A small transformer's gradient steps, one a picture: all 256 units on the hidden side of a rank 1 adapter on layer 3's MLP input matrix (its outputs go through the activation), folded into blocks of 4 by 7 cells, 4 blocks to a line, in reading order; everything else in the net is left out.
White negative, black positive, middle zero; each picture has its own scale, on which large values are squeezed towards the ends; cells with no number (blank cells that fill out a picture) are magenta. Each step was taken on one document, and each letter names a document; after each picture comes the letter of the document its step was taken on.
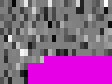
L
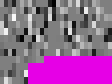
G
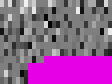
L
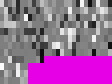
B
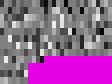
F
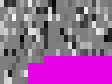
G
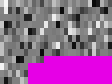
B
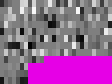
L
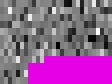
F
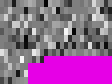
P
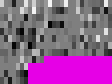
L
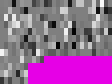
P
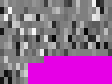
P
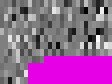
F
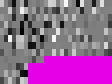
L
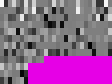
L
